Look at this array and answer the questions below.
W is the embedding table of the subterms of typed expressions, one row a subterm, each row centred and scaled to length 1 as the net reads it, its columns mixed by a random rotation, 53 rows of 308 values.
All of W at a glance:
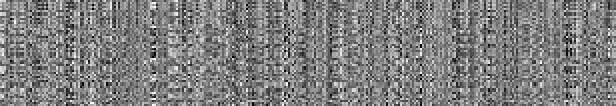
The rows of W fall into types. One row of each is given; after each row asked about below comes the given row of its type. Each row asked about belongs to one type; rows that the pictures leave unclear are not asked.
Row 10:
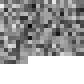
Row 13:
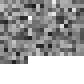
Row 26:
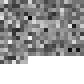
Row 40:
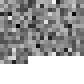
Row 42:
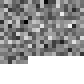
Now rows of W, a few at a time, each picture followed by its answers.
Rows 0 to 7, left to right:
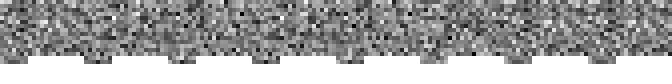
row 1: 13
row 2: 40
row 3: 13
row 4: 40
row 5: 10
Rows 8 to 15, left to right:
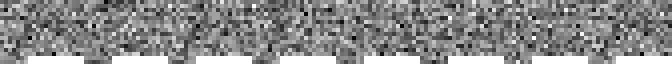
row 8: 10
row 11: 10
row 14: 26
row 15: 10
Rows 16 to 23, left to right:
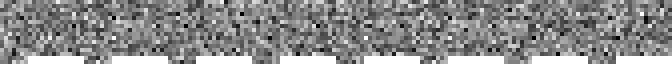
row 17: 26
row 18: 40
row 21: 26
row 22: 10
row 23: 13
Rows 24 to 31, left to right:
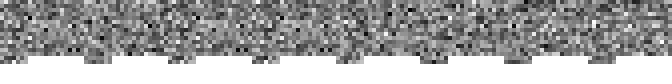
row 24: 26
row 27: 26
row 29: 13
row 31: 42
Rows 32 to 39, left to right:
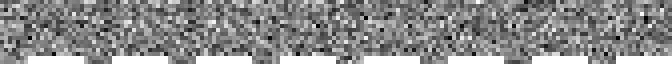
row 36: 26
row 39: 13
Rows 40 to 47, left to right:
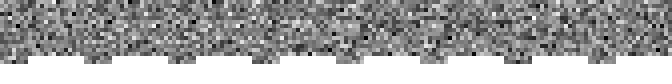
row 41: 42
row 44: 10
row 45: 10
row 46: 13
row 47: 26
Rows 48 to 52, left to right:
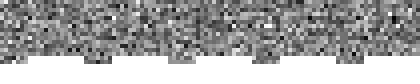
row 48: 26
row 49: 13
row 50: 10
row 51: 42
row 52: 13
